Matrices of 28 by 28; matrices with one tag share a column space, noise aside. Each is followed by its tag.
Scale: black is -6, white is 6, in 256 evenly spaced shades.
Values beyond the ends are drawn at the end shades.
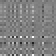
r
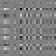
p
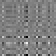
r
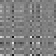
r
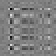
p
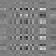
p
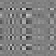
p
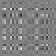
p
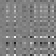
r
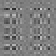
p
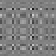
p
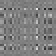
p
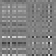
r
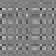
p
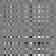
r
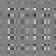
p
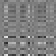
r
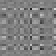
p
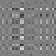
p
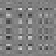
p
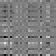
r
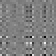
r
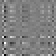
r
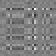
p
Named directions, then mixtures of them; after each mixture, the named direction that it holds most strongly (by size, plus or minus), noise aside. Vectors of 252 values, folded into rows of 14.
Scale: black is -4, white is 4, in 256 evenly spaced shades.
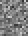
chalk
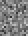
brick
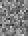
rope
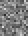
rope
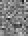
chalk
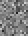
rope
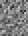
chalk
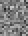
chalk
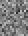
rope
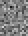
brick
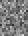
rope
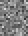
chalk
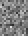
rope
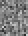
brick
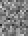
rope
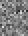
rope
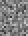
brick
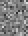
brick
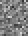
chalk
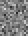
brick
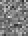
chalk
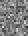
rope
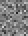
brick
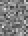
chalk
